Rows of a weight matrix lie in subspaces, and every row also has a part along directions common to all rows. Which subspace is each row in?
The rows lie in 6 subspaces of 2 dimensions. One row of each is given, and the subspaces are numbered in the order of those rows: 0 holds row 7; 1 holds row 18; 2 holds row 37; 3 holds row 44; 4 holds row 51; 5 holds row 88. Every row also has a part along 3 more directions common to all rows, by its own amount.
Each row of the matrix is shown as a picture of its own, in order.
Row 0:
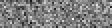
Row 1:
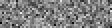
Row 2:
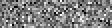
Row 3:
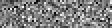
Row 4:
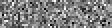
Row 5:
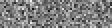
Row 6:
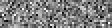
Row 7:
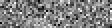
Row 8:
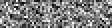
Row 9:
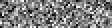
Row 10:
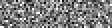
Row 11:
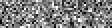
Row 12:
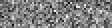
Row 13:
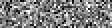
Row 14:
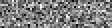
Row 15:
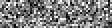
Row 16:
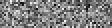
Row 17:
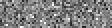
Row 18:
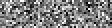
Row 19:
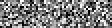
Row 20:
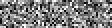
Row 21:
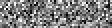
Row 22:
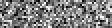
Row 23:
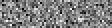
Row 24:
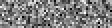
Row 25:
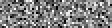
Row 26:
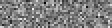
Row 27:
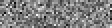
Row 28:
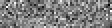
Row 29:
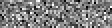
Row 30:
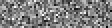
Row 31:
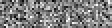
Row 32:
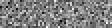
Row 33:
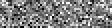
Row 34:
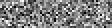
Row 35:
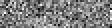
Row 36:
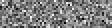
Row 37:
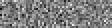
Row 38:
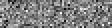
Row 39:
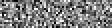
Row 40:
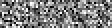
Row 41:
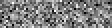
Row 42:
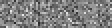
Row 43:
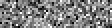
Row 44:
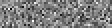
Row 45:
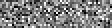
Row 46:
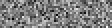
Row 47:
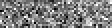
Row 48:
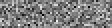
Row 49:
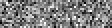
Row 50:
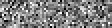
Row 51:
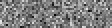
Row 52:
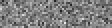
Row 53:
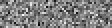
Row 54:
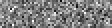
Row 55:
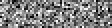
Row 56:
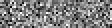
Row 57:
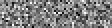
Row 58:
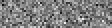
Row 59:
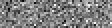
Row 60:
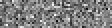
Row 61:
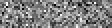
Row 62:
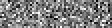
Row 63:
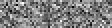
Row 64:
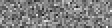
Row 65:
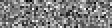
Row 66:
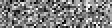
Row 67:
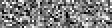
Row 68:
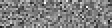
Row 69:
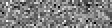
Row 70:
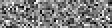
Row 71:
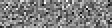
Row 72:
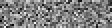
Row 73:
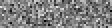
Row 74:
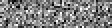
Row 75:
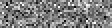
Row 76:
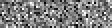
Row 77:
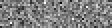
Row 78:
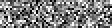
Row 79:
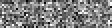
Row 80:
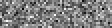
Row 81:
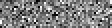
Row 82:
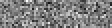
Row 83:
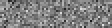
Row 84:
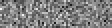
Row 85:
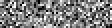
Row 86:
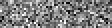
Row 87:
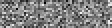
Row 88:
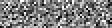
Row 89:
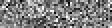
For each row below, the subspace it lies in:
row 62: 4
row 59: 1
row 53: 2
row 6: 4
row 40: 2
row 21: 0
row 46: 0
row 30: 0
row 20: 2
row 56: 0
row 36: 2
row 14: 3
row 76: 1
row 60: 4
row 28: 0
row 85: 0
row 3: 3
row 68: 5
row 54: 3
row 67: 1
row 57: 3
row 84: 2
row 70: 3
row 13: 1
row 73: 0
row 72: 5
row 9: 3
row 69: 1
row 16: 1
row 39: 2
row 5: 5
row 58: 2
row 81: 3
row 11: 4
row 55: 4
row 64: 0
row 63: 1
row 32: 2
